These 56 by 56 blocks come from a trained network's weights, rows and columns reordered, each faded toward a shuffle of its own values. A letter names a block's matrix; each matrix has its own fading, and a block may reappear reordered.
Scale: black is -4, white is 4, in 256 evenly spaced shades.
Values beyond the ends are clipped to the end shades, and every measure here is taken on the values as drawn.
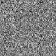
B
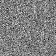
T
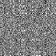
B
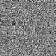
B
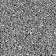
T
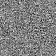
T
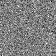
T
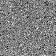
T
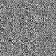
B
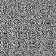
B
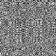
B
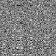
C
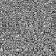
B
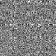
B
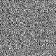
B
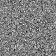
T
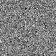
T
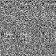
C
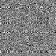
C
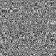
C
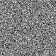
T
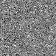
T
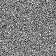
T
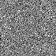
T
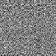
B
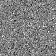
T
